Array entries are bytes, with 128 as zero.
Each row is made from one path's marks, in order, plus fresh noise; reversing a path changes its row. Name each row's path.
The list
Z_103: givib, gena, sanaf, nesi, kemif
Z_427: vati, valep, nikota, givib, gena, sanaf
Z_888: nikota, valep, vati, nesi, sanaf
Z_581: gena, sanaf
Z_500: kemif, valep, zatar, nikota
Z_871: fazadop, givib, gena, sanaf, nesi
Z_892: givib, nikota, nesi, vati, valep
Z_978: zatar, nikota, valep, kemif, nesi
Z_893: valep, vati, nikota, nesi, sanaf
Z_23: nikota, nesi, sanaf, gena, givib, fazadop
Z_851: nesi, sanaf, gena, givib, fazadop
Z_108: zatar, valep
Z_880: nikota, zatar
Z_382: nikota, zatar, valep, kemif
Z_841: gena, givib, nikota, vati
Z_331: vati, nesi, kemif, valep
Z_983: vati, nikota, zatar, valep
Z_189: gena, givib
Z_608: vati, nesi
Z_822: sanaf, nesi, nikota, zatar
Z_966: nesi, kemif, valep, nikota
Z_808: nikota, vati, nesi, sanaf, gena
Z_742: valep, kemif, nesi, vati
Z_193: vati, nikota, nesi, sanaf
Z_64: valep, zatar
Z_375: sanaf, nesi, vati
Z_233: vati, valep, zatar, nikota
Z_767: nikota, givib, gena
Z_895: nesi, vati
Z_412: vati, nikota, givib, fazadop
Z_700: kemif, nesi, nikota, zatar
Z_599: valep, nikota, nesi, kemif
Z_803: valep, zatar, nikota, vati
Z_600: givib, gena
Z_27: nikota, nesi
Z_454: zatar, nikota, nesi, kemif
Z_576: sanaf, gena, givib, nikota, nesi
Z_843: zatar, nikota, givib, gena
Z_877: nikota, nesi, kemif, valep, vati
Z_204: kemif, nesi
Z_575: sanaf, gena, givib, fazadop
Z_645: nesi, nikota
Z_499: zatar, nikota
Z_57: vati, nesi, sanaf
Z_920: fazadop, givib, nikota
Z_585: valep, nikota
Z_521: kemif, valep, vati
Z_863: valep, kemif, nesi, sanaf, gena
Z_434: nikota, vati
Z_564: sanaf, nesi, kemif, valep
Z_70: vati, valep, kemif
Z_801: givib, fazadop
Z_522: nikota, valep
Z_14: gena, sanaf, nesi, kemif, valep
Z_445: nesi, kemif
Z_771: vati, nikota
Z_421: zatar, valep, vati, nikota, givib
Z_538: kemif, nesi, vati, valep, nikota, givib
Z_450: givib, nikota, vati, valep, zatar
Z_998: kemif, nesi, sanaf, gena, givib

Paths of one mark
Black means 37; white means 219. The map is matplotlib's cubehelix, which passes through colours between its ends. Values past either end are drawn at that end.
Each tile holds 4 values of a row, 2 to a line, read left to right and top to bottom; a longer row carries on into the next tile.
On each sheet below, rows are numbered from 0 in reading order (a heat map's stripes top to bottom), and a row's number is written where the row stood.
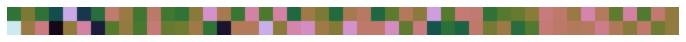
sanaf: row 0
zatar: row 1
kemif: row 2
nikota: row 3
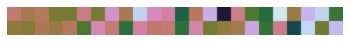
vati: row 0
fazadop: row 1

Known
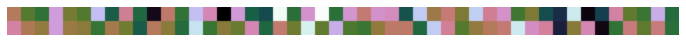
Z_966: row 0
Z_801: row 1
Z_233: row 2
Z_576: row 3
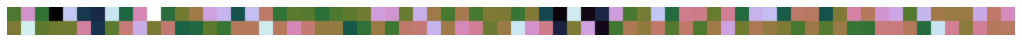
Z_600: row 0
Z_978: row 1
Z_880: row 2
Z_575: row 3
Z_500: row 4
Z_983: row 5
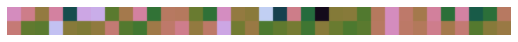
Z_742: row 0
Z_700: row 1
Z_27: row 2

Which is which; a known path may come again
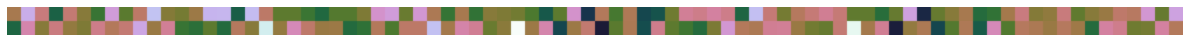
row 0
Z_450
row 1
Z_978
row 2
Z_880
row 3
Z_564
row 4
Z_585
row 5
Z_375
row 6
Z_608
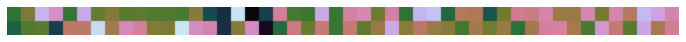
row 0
Z_499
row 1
Z_576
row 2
Z_500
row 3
Z_412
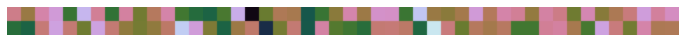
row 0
Z_888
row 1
Z_851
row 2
Z_983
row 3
Z_771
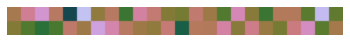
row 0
Z_64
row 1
Z_767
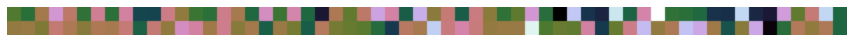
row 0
Z_645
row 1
Z_445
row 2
Z_108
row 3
Z_600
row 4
Z_581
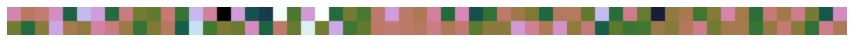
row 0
Z_599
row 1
Z_801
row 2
Z_27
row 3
Z_204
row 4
Z_895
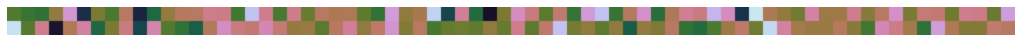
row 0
Z_822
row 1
Z_522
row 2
Z_700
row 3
Z_521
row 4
Z_803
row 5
Z_193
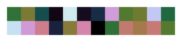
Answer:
Z_575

